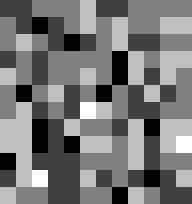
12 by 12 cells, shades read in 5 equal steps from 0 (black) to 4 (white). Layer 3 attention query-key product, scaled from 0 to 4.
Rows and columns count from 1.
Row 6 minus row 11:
1 -3 -2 2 0 -1 -1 0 0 3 0 -1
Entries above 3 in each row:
0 0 0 0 0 0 1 0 1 0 1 0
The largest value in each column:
3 3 4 3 3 4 3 3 3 3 3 4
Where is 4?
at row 7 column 6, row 9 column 12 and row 11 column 3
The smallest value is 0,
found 13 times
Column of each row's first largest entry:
6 6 2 9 1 4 6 1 12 2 3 1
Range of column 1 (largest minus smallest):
3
